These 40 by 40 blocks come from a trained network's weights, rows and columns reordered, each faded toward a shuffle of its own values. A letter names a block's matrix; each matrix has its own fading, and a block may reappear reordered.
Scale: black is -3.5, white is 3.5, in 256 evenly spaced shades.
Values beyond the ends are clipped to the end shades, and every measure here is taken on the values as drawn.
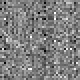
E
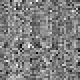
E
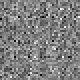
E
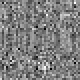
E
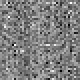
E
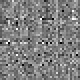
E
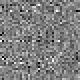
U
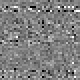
U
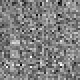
E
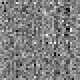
E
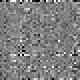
U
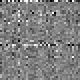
U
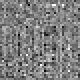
E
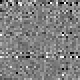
U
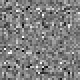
U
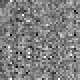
E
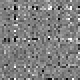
U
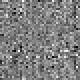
E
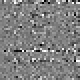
U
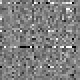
U
